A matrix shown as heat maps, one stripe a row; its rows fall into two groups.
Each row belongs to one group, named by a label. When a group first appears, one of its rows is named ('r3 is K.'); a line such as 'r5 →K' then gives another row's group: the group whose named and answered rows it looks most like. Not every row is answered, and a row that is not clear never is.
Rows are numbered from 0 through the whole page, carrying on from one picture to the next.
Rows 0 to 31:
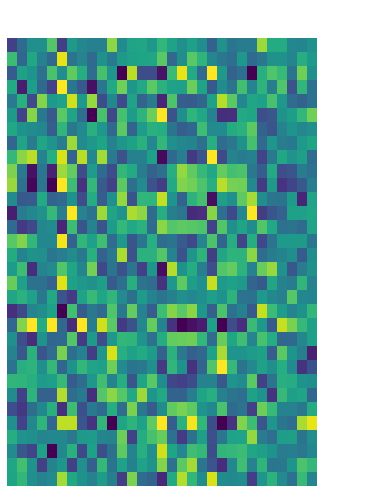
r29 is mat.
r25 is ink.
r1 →ink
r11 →mat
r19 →mat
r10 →mat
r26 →mat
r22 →ink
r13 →mat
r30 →ink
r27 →ink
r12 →ink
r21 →mat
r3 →ink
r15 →mat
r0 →mat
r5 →ink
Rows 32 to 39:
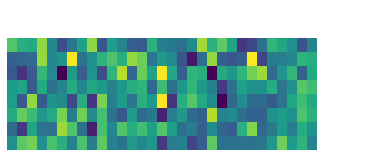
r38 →ink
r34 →mat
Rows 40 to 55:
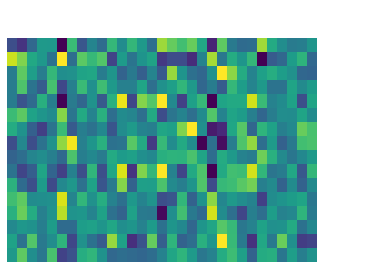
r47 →ink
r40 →mat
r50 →mat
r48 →mat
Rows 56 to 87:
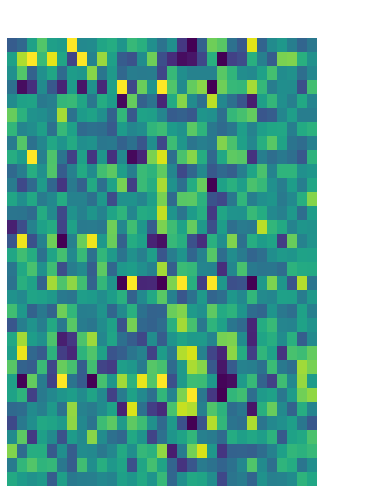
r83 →ink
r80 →ink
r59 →mat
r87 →ink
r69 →mat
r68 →mat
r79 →ink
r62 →ink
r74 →mat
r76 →mat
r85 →ink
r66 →mat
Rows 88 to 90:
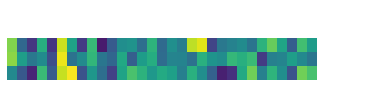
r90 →ink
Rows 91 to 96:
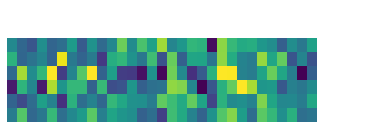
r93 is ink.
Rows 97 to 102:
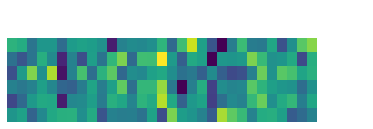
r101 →mat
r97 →ink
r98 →mat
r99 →mat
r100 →mat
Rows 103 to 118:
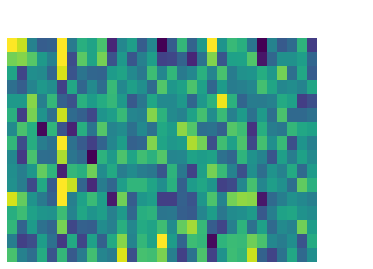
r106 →mat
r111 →ink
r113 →ink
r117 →mat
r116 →ink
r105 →ink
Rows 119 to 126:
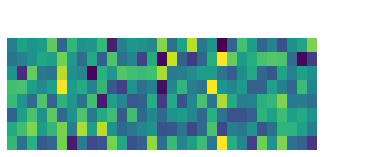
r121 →ink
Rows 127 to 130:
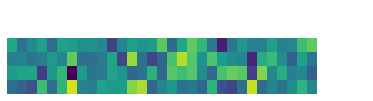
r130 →ink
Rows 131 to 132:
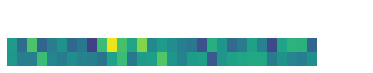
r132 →mat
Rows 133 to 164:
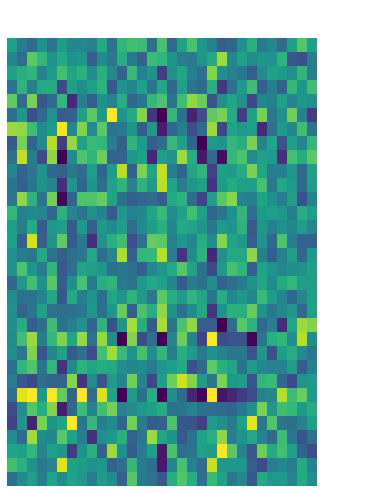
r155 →ink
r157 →mat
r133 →ink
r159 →mat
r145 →ink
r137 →ink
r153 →ink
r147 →ink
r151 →mat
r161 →ink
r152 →mat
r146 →ink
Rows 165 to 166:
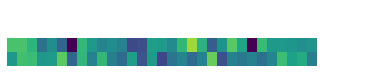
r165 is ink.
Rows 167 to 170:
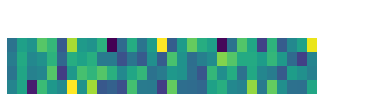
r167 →ink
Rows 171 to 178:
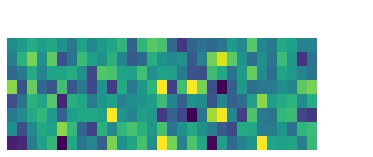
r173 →ink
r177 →ink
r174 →ink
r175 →mat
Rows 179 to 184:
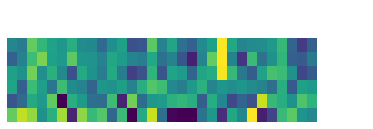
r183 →mat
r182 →ink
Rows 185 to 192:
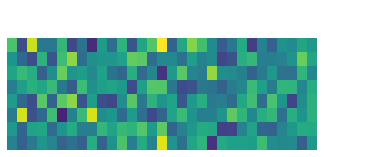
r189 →ink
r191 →ink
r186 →ink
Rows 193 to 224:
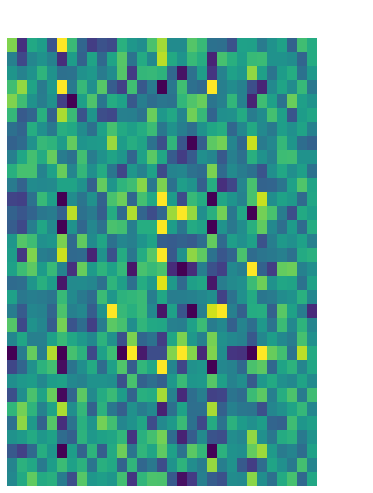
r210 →mat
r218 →mat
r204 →mat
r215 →mat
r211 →ink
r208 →ink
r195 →mat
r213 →ink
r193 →ink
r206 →mat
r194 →mat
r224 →mat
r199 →ink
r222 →mat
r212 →ink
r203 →ink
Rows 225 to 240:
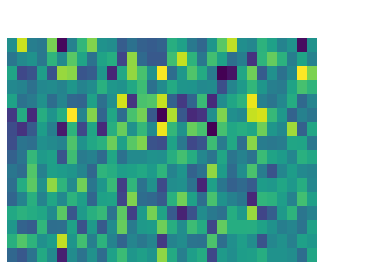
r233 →mat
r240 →mat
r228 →ink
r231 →mat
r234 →ink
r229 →mat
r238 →mat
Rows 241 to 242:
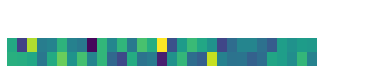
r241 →ink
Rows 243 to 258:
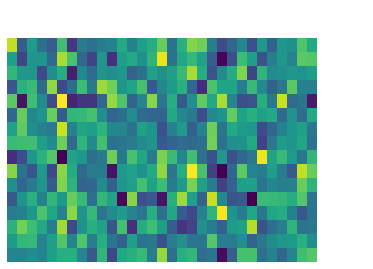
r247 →ink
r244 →ink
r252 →ink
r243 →ink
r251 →mat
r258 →ink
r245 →ink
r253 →ink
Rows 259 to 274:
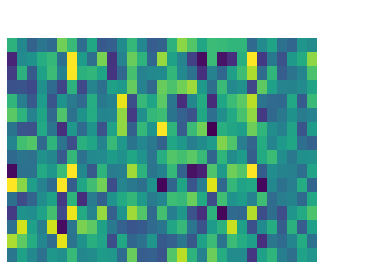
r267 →mat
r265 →mat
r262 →mat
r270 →mat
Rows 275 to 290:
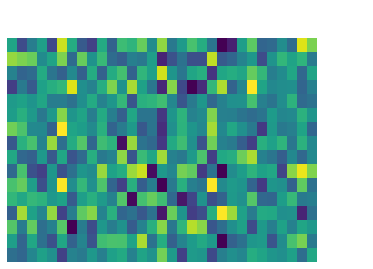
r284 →ink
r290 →mat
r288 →ink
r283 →mat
